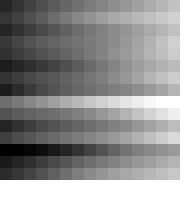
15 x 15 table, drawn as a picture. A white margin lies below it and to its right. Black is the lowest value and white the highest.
Ninth with the highest average: middle right. Slope: up to the right. Ninth with the lowest average: bottom left. Grain: streaks across.
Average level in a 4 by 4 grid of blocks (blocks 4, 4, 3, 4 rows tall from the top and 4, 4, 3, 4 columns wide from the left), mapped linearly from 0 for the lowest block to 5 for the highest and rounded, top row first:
1 2 3 4
0 2 3 4
1 3 4 5
0 1 3 4
